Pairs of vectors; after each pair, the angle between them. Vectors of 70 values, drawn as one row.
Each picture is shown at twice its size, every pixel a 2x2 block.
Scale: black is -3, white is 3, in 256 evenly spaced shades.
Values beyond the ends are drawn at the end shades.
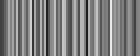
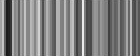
orthogonal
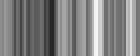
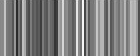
partly aligned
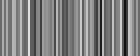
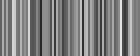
nearly parallel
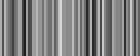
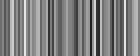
partly opposed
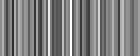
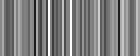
nearly parallel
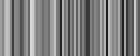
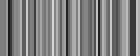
orthogonal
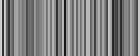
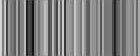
partly aligned
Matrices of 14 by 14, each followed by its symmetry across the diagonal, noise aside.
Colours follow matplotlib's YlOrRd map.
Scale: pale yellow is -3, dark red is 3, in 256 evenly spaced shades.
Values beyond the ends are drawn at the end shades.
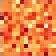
antisymmetric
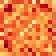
symmetric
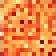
symmetric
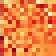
antisymmetric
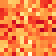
antisymmetric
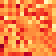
antisymmetric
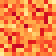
symmetric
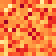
symmetric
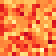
antisymmetric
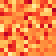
antisymmetric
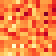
antisymmetric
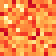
symmetric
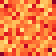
symmetric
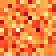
antisymmetric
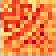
symmetric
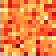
antisymmetric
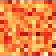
antisymmetric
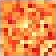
symmetric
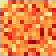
symmetric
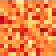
antisymmetric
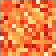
symmetric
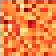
antisymmetric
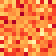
symmetric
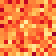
symmetric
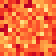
symmetric
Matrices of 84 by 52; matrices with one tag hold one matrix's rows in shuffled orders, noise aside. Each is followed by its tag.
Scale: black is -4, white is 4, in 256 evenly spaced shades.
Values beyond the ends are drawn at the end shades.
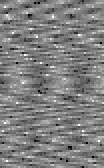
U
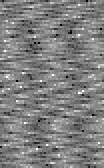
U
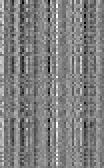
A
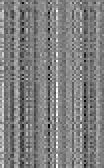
A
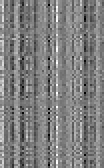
A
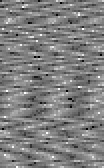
U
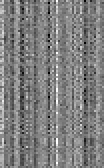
A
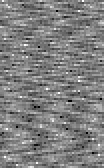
U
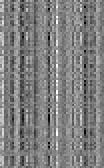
A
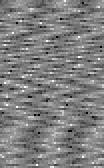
U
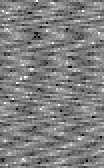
U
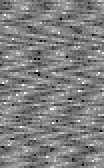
U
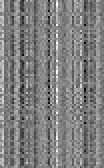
A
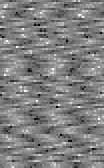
U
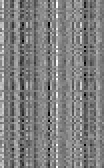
A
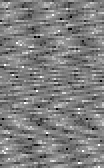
U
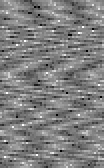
U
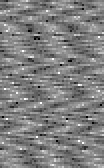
U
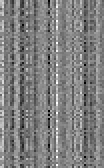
A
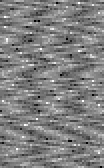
U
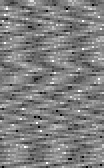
U
